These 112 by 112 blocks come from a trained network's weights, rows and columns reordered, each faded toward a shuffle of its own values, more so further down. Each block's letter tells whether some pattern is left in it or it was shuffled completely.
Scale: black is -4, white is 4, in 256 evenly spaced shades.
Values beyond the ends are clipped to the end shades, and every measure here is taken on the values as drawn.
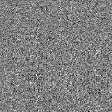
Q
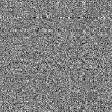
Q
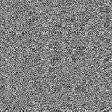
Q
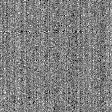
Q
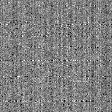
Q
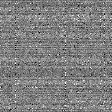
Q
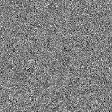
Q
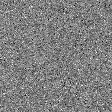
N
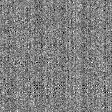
Q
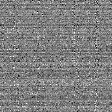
Q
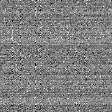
Q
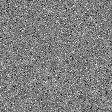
N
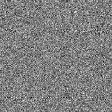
Q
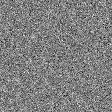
N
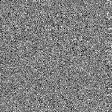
Q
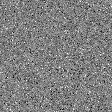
N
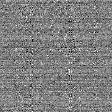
Q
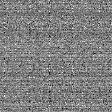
Q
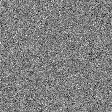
N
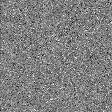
N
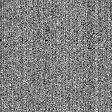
Q
